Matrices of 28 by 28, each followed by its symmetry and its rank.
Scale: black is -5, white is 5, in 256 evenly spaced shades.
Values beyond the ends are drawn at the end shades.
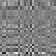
neither, rank two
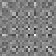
symmetric, rank three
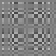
symmetric, rank one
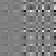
neither, rank one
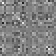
symmetric, rank three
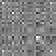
symmetric, rank three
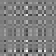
neither, rank one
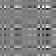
neither, rank one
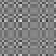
symmetric, rank one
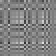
symmetric, rank one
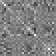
symmetric, rank five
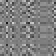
neither, rank two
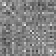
symmetric, rank five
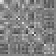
symmetric, rank five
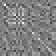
symmetric, rank five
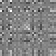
symmetric, rank three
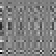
neither, rank two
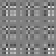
symmetric, rank one
